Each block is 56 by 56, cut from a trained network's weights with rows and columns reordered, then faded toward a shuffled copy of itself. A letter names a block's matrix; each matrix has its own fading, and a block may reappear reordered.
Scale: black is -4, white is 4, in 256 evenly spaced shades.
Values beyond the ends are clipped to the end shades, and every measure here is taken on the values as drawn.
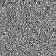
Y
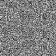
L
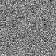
Y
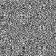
Y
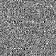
L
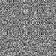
Y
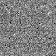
L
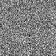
L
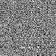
L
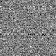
L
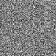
Y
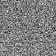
L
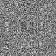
Y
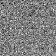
L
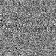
L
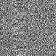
Y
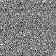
L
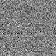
L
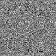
L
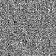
L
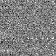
L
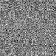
L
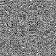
L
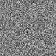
Y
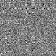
L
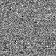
L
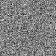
Y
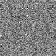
L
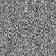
Y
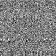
L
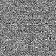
L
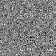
L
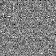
L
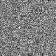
Y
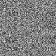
Y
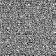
L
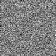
Y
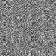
Y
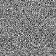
L
